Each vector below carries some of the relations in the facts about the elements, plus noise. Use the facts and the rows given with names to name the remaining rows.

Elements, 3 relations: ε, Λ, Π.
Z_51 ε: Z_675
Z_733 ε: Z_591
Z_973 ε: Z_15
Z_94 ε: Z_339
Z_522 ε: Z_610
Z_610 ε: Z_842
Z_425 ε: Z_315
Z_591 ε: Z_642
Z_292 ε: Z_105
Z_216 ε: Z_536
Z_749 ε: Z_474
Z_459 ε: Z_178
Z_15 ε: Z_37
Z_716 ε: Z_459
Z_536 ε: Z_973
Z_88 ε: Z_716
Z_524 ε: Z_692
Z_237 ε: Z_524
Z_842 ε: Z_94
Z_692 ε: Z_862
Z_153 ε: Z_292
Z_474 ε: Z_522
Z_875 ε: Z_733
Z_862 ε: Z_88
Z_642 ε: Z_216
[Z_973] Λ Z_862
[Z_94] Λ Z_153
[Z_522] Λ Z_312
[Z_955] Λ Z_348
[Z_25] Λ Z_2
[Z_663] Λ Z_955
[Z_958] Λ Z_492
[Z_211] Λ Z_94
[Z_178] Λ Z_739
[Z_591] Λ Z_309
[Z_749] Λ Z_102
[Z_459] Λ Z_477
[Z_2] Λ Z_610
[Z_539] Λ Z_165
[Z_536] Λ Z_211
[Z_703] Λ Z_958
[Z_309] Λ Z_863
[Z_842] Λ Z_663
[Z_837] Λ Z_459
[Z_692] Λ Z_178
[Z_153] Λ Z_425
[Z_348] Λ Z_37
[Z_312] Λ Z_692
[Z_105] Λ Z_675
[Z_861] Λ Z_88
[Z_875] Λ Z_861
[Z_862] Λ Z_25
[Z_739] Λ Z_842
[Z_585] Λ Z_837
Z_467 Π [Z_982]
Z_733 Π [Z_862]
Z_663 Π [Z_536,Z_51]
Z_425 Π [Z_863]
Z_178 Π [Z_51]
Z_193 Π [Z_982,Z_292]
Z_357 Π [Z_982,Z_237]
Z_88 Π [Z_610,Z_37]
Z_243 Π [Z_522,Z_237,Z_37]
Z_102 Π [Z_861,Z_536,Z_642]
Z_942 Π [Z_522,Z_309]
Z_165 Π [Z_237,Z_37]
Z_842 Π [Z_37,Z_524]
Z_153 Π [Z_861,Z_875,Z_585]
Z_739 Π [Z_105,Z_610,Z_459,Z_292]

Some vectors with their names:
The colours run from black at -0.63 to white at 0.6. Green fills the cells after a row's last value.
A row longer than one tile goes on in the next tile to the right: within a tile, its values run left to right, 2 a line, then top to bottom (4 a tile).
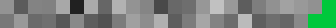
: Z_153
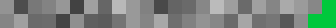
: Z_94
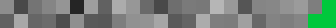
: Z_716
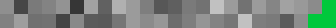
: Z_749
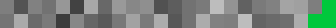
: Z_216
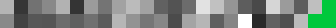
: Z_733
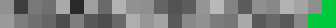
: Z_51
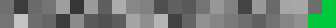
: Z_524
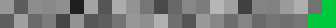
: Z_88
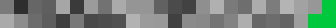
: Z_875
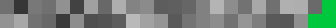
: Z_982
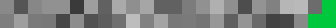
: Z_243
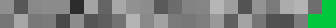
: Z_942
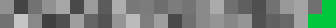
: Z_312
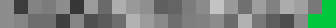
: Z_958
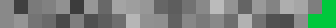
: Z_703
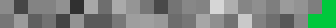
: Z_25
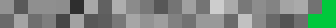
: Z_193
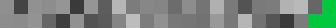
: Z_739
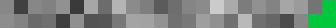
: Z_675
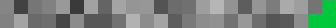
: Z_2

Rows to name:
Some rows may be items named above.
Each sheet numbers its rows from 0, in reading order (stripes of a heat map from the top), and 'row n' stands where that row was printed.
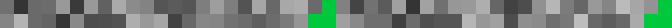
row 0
Z_459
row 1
Z_536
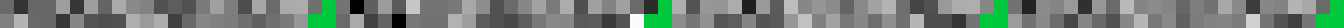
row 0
Z_459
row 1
Z_863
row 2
Z_178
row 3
Z_348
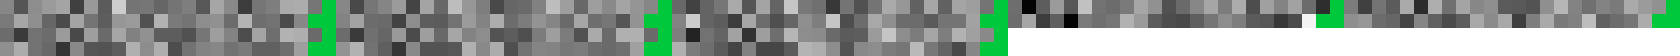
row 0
Z_842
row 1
Z_94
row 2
Z_610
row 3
Z_863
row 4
Z_642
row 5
Z_292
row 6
Z_292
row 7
Z_861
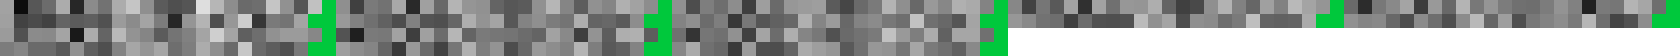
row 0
Z_862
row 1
Z_51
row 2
Z_973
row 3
Z_536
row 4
Z_955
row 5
Z_102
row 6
Z_37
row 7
Z_309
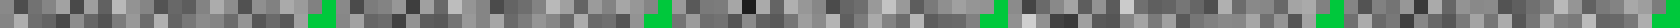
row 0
Z_474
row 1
Z_94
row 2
Z_153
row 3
Z_522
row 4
Z_216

